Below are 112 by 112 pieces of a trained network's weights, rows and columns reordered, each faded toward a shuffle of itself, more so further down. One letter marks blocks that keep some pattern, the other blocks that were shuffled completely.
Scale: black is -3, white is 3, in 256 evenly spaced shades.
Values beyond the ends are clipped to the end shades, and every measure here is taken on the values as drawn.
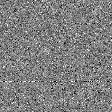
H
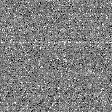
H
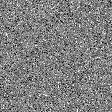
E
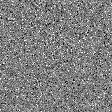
E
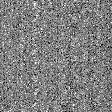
H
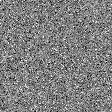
E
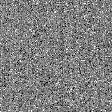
H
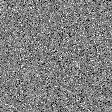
E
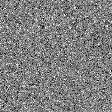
H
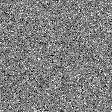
E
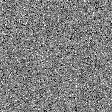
E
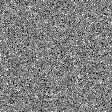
E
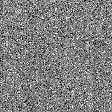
H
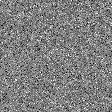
E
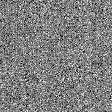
H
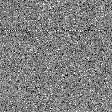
H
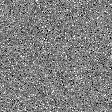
E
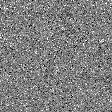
E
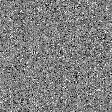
H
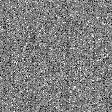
H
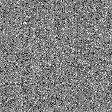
H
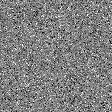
E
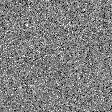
E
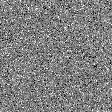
E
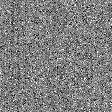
H
